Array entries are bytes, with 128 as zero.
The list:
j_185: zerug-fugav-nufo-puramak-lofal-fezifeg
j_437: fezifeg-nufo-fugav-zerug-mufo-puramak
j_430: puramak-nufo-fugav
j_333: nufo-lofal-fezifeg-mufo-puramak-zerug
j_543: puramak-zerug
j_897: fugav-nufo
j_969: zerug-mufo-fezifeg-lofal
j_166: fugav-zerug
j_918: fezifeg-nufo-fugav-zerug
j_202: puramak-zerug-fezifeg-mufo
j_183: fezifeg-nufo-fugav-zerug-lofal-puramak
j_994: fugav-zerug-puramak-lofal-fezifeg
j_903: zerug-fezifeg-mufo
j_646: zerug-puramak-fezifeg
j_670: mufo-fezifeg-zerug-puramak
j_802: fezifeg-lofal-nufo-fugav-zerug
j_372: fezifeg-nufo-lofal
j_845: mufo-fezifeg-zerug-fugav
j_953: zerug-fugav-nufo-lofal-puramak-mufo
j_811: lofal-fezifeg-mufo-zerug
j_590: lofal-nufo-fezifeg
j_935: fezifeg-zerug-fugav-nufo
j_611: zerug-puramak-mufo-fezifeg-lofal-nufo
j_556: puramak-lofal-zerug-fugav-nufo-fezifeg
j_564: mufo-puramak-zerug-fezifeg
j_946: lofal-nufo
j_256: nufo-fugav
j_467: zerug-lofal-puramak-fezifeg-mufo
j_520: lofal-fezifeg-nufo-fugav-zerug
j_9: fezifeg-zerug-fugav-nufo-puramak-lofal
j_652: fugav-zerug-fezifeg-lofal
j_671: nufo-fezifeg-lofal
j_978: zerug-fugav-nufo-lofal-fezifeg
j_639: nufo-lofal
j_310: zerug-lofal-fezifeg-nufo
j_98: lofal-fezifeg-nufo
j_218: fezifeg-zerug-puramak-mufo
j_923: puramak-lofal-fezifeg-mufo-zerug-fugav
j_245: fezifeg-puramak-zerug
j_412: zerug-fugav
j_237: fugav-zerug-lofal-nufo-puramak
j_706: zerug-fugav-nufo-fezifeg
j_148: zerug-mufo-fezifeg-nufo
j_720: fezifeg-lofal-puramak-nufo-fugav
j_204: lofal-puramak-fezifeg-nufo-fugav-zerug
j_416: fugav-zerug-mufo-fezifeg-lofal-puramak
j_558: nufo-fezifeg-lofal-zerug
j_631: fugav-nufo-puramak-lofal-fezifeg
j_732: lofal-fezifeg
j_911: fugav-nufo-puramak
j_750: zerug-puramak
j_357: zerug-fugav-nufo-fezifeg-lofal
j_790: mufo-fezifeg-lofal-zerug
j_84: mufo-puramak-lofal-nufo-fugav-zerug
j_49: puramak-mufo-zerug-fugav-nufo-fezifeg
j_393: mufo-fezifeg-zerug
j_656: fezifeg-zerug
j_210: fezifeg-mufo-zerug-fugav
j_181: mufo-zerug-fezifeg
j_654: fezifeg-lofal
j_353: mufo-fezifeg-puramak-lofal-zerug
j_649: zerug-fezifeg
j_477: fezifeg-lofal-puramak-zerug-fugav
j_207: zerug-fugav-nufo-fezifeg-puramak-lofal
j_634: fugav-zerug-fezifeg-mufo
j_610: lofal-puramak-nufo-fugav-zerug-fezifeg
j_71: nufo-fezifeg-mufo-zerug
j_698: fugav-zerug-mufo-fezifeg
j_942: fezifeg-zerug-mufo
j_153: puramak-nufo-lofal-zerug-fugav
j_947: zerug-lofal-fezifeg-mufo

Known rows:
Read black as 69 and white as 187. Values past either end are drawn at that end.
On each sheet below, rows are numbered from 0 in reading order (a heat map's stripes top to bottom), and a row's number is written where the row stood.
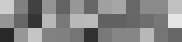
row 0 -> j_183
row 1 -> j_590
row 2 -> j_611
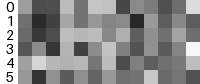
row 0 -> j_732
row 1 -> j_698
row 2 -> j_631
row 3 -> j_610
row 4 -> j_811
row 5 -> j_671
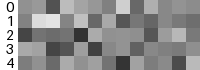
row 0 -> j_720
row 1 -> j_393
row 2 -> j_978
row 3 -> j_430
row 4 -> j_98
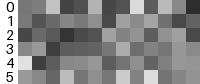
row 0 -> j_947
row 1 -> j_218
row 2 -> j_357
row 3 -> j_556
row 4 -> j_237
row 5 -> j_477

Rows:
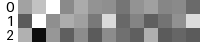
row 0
j_558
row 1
j_204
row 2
j_639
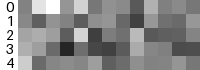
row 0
j_333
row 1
j_181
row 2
j_543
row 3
j_202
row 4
j_416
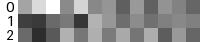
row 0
j_790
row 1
j_649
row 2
j_994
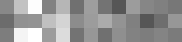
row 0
j_71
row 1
j_245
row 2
j_353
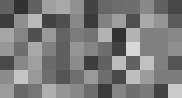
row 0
j_897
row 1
j_953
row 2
j_210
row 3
j_256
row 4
j_310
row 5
j_845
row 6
j_946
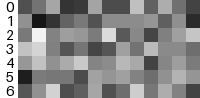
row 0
j_903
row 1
j_652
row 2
j_520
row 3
j_923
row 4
j_802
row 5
j_185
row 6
j_467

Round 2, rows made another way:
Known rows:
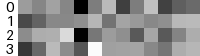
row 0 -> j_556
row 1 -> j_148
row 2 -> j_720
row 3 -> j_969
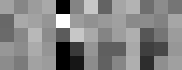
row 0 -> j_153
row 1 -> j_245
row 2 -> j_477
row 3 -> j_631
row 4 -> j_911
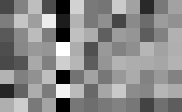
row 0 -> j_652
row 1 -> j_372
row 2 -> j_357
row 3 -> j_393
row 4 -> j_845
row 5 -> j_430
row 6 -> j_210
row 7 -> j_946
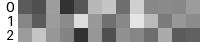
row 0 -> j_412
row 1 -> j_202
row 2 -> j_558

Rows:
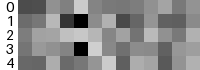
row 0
j_181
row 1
j_978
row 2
j_353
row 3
j_310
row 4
j_750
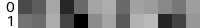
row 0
j_649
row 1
j_994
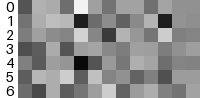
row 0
j_656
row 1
j_183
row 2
j_71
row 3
j_947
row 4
j_49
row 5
j_654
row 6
j_646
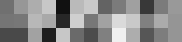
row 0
j_9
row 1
j_923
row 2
j_634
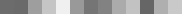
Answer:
j_670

